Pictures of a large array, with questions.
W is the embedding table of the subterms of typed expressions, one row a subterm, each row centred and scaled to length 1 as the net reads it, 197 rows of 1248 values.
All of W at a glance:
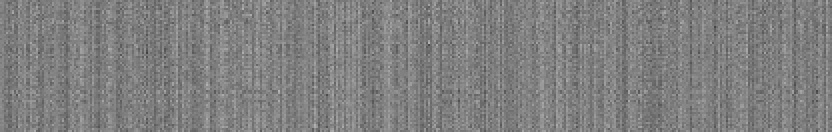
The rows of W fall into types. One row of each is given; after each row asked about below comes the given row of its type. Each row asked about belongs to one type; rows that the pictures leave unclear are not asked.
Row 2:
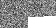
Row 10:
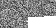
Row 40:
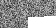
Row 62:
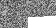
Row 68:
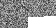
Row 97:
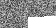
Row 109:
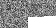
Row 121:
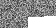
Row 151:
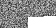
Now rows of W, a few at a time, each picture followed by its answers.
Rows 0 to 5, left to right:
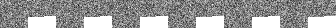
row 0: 40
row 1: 97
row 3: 40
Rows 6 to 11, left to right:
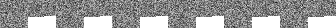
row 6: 97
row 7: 62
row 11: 10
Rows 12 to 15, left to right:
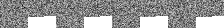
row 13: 10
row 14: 121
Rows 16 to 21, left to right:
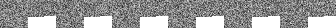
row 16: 10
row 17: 40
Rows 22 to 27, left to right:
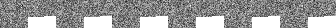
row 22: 68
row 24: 62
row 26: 10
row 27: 97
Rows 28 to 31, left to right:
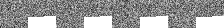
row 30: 40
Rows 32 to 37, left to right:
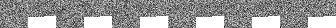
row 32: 151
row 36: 109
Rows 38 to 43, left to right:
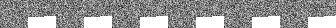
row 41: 40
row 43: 2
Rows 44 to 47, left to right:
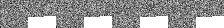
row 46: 2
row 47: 40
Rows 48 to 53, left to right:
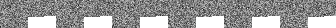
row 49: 10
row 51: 62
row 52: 62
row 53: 97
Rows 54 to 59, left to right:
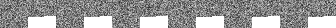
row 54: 121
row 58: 62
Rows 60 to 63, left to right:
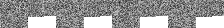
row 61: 10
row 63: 10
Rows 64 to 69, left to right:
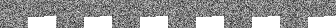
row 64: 10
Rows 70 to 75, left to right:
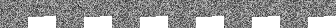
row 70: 121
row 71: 68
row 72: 62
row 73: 62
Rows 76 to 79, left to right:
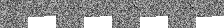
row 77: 62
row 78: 68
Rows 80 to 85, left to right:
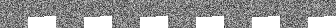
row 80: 97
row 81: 109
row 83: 10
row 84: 62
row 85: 62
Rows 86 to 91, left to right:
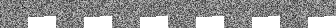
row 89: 97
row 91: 40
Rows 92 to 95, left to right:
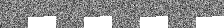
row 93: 121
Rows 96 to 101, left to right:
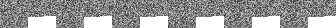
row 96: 121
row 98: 2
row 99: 68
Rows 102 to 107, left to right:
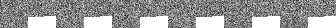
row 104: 40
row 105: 10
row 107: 68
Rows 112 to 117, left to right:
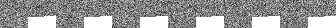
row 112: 10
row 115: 68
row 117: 68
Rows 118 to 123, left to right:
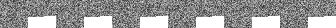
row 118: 62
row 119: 121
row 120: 97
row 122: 68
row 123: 68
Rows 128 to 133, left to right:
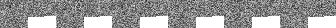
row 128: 97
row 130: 97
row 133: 10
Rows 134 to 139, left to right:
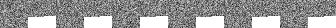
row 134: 109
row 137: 151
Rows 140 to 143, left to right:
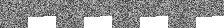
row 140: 151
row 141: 40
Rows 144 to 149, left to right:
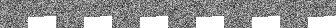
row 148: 97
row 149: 2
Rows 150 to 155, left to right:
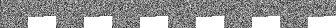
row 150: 151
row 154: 121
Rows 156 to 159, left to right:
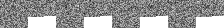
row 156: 2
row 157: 97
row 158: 68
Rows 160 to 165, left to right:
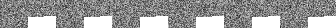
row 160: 2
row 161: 40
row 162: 121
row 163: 97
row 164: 40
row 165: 121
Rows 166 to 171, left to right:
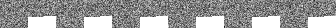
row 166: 2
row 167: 109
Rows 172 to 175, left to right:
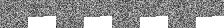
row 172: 2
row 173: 68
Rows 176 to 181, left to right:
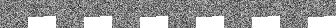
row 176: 2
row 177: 10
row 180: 2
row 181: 62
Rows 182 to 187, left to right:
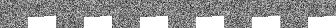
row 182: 40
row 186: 97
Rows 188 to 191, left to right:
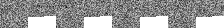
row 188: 121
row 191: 97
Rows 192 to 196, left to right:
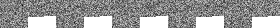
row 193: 68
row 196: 68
